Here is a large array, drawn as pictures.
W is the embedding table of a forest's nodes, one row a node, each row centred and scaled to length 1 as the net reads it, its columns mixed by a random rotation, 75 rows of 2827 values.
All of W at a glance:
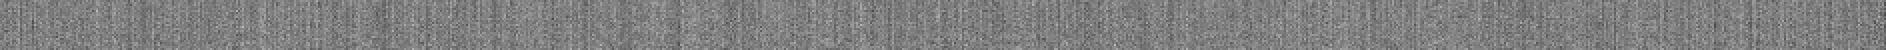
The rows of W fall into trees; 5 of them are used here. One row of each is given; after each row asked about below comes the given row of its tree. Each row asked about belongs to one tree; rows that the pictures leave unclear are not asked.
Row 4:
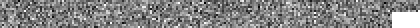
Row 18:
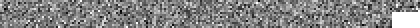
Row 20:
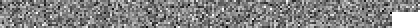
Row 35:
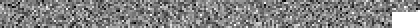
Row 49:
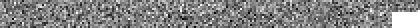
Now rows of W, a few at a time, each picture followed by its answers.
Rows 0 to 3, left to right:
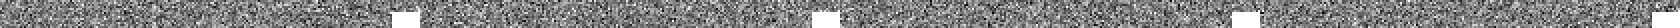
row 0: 18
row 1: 49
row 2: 4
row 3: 18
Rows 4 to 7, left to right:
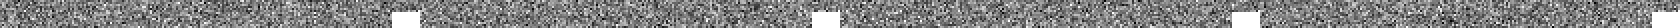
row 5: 49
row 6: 4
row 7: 49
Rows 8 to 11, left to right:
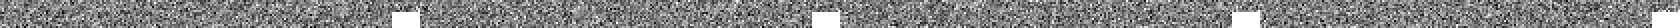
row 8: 18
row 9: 18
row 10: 20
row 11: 49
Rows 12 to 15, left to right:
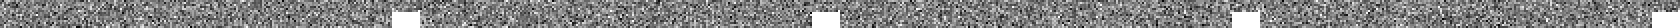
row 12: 35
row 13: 20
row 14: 18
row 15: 49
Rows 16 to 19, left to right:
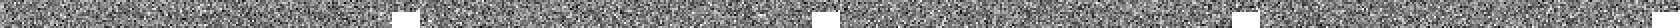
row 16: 49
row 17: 4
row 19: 35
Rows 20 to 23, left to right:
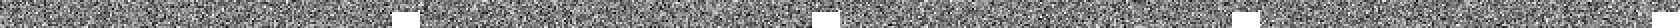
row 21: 18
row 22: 20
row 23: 49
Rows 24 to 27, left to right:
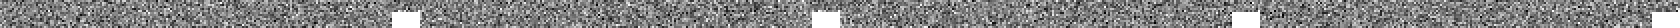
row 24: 49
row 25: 49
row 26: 20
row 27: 18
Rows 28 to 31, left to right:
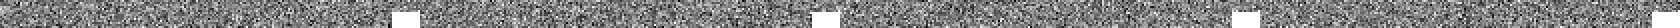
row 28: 35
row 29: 18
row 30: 35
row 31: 20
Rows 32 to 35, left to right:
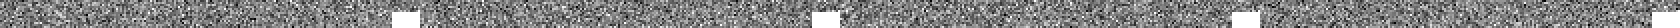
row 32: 49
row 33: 4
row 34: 4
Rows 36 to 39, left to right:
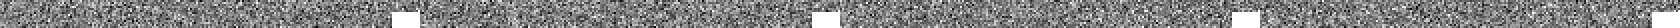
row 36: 18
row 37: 18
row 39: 4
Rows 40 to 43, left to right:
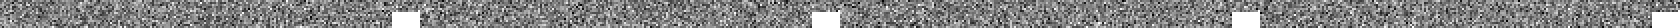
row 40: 20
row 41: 4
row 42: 35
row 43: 18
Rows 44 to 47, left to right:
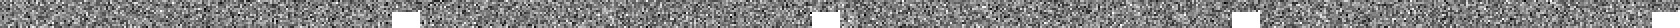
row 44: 20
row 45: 20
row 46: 4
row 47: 49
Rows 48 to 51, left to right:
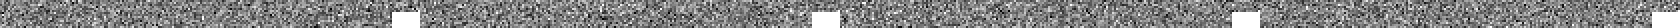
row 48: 18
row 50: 4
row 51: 35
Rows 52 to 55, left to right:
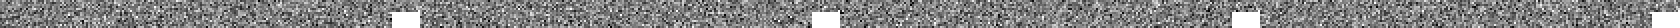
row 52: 18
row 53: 35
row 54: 18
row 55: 18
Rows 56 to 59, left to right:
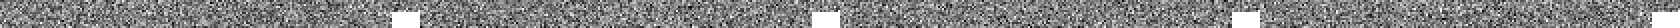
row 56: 49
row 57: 35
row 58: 35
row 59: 49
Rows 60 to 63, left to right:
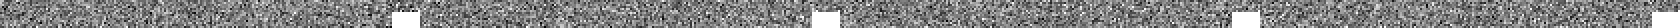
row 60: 18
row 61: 35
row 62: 20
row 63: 20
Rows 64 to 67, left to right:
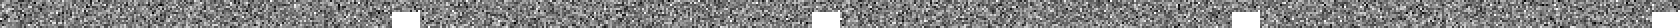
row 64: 4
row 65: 20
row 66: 4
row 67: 4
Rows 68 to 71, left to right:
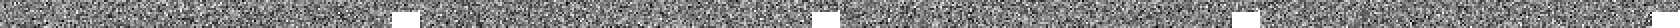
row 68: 49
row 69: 35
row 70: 18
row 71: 20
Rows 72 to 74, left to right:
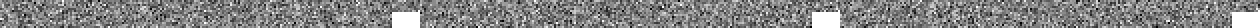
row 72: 4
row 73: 18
